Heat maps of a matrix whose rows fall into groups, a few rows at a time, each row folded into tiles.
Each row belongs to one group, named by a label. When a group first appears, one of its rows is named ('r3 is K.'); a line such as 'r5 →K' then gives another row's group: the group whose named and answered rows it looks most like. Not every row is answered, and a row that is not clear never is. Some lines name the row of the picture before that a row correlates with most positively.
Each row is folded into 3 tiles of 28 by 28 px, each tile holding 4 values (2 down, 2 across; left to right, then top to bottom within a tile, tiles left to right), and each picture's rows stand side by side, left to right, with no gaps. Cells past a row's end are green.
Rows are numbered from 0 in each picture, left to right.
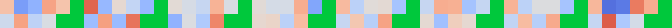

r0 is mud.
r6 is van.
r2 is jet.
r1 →van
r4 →van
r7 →mud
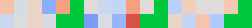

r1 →jet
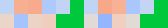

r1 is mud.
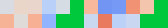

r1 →mud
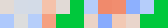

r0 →jet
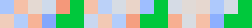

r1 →van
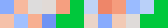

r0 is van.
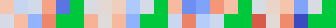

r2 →mud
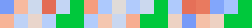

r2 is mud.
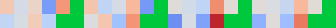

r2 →jet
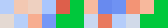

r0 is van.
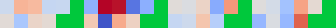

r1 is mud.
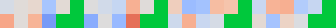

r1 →jet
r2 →mud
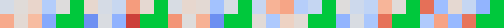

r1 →jet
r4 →jet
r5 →van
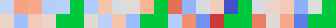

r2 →van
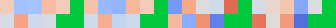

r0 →mud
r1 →mud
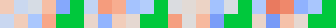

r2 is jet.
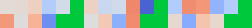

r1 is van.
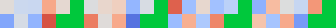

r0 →jet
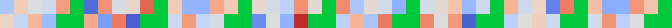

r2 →mud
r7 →mud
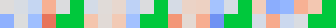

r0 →jet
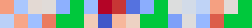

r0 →van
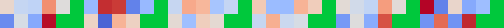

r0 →jet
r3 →mud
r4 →jet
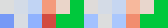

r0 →jet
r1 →jet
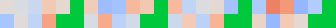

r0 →jet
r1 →mud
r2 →van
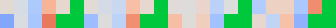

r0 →jet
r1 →jet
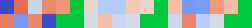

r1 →mud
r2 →mud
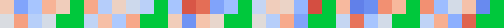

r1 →van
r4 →mud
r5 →van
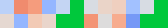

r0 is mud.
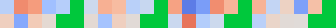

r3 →van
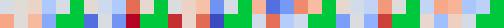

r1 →jet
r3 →mud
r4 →jet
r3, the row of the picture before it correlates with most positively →2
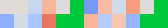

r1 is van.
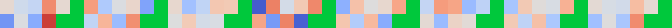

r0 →jet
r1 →van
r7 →jet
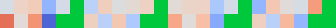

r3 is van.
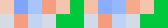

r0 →mud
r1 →mud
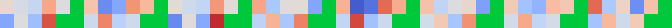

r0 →jet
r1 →mud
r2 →jet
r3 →van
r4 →mud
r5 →van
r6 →mud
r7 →van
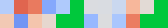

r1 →jet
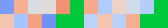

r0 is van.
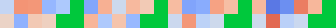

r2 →mud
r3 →mud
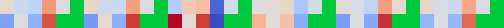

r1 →jet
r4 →jet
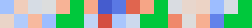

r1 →mud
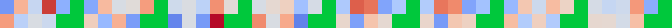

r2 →jet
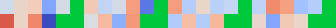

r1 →van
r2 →van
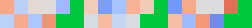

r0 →van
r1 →mud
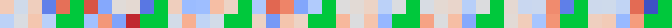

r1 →van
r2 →mud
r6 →van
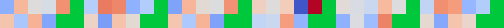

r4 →jet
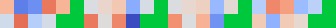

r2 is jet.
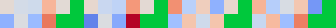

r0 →jet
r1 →jet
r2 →van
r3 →van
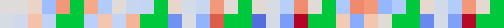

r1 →van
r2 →jet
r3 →jet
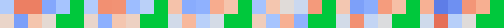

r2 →mud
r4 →mud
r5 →mud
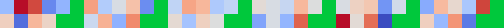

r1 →van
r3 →jet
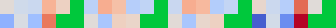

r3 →jet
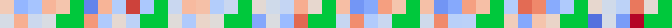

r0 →mud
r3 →jet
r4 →mud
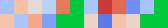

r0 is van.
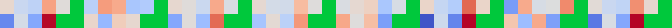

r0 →jet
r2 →jet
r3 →jet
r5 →jet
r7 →jet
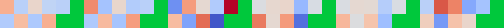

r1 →van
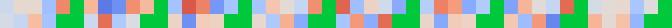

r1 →mud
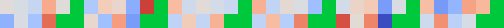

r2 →van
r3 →van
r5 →mud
